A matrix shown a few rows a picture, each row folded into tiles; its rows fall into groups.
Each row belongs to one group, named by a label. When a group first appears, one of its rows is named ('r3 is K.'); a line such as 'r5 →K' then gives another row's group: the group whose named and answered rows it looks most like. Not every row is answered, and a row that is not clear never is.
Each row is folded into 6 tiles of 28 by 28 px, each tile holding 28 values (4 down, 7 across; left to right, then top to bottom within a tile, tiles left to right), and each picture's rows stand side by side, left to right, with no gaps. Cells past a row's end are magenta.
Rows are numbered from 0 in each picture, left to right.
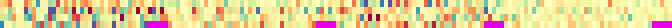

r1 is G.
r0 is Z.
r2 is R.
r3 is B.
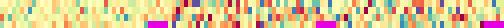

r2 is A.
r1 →R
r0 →B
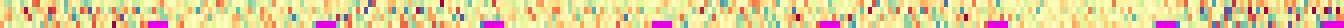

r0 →G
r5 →A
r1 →B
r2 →B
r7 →Z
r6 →B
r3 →G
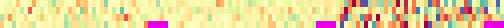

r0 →A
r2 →R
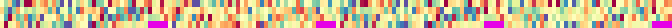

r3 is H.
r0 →H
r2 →H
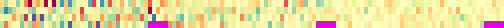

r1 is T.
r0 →H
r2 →B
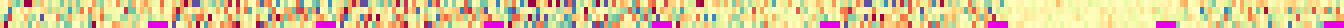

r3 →H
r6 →B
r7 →Z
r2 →R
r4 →H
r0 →H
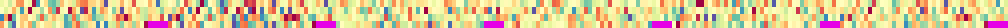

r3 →B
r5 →A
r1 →A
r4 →H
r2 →Z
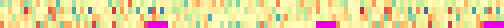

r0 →G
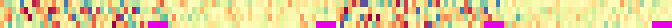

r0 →G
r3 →T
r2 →R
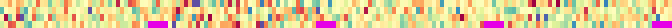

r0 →T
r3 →H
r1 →R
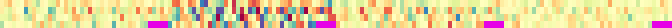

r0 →Z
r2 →G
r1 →Z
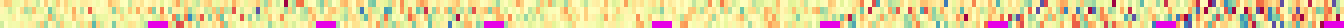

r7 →A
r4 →B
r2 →Z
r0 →Z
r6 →B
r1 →T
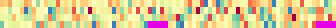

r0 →Z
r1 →A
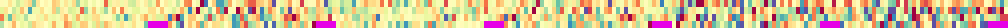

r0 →B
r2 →H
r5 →Z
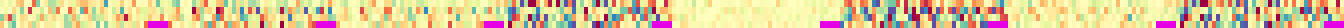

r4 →B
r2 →G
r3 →H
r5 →Z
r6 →G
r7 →H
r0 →A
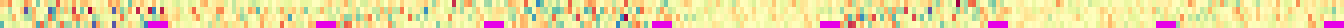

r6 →B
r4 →T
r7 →T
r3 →Z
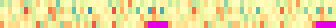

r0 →G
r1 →G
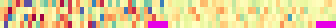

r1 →G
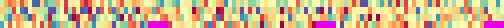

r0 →Z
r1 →G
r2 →R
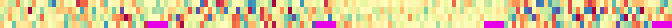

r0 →A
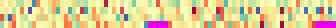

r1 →G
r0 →B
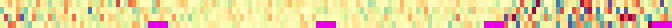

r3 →A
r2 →Z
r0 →T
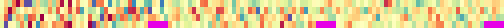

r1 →G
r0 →R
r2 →B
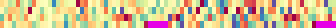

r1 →A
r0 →A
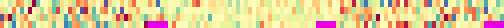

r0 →A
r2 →R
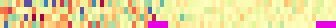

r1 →T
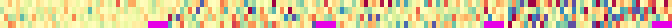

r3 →H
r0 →T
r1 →B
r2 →H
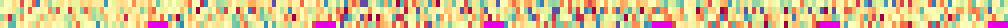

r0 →A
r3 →Z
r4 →G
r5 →R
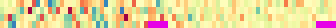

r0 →A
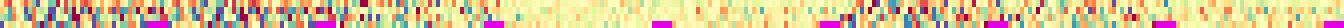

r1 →Z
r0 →Z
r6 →A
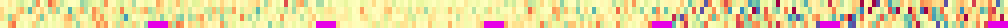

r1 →T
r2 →G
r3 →G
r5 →A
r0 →B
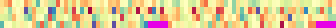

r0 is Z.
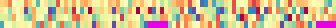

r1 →Z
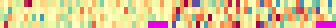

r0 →H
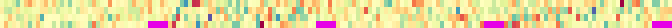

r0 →H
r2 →A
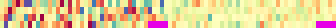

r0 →R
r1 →H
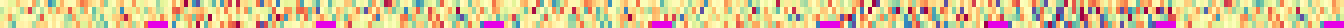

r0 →A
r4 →B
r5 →A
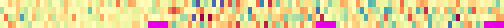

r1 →R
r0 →T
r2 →Z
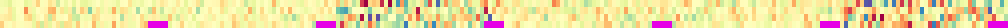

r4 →T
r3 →B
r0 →G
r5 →R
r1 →B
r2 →H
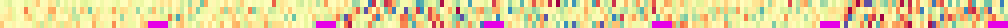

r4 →T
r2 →B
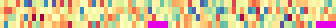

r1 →Z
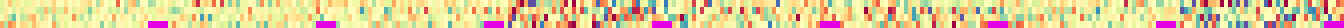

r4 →A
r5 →G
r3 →R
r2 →Z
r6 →T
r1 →H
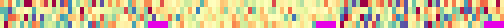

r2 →H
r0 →H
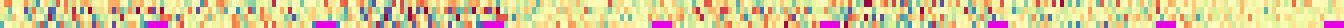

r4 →G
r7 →T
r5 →H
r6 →H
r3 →B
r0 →Z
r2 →Z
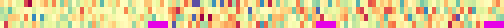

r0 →H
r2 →G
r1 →R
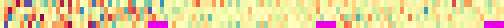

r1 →H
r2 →T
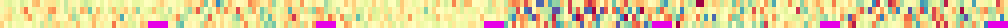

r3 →Z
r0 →G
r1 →A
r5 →B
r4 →H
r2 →T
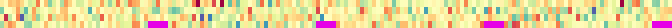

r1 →H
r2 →G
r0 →T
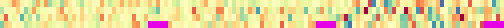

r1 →G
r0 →T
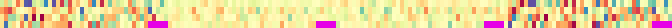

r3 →R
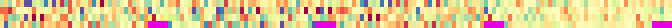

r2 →R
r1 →Z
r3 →T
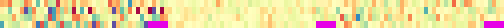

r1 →B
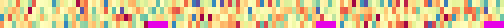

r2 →R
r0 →A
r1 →R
